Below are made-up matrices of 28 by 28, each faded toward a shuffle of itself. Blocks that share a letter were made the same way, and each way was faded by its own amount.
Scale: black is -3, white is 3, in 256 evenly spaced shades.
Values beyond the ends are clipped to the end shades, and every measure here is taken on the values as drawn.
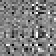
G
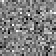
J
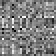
G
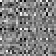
G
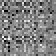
G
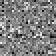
J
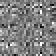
G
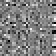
G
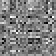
G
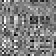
G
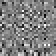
G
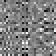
G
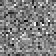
J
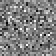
J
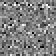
J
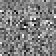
J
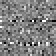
J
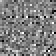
J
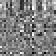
G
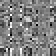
G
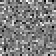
J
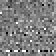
J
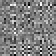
G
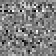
J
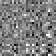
G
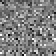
J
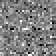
J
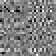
G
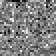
J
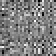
G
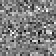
J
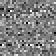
J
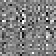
G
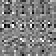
G
